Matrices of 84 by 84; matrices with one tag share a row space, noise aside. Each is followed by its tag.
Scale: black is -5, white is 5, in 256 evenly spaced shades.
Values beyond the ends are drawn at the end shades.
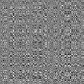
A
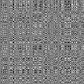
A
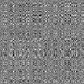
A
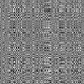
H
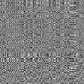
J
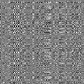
H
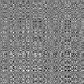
A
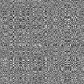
A
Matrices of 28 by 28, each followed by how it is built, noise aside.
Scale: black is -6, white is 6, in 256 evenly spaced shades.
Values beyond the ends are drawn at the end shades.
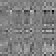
low rank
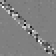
banded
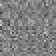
low rank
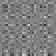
low rank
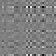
low rank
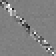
banded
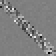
banded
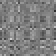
low rank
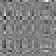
low rank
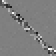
banded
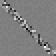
banded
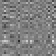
low rank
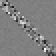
banded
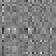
low rank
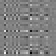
low rank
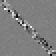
banded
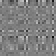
low rank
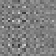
low rank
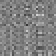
low rank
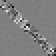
banded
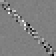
banded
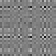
low rank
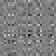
low rank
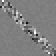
banded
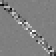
banded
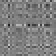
low rank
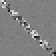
banded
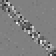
banded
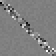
banded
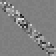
banded
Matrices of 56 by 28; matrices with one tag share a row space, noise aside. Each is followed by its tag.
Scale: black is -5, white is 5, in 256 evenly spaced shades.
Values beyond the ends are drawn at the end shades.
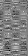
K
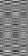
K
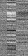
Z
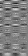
K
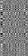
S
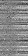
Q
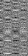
K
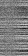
Q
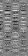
K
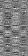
K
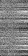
Q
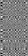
S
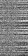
Q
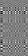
S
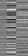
Z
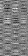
K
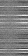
Q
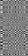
S
